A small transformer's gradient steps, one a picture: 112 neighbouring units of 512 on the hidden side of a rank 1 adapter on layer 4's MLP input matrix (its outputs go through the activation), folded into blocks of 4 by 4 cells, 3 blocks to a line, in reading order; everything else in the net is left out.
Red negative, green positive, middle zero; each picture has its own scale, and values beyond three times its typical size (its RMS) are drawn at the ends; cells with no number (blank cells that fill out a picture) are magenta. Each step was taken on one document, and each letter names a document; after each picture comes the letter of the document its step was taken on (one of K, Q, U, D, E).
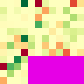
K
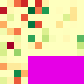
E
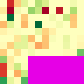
E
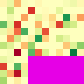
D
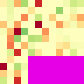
D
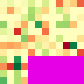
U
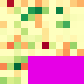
U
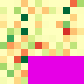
K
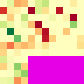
E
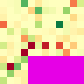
K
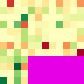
U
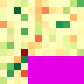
K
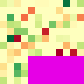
D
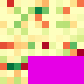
U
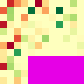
E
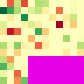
E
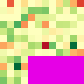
U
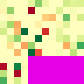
D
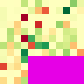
K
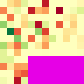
E
